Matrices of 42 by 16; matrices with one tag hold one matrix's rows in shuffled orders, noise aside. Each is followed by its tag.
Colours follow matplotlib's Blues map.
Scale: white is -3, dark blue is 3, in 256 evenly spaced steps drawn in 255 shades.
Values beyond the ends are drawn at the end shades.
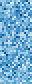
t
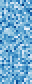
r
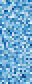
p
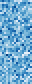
r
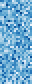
t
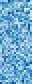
r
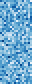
t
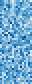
p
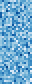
t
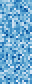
t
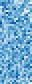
r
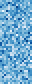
t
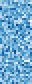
r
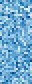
r
